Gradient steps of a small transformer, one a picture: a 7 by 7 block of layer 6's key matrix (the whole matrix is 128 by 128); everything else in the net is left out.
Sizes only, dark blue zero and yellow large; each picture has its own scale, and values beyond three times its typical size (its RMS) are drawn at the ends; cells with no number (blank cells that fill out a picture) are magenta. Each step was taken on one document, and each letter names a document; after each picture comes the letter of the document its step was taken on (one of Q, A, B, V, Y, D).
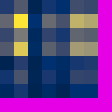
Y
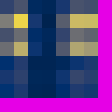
Y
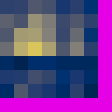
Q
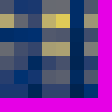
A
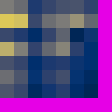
A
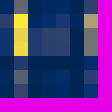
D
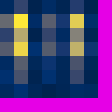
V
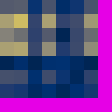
Y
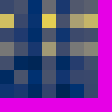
A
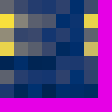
Y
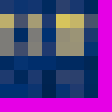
D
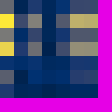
Y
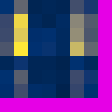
Q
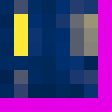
D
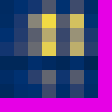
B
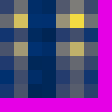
A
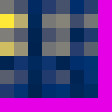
Y
